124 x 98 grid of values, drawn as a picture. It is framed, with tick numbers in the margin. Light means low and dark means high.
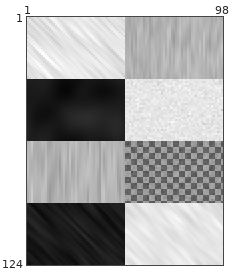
It is made of 4 by 2 panels. Panel 1,1: very low, slanting down to the right, faint in contrast. Panel 1,2: low, streaked downward, faint in contrast. Panel 2,1: very high, smooth, faint in contrast. Panel 2,2: very low, fine-grained, faint in contrast. Panel 3,1: low, streaked downward, faint in contrast. Panel 3,2: middling, checkered, strong in contrast. Panel 4,1: very high, slanting down to the right, faint in contrast. Panel 4,2: very low, slanting down to the right, faint in contrast.
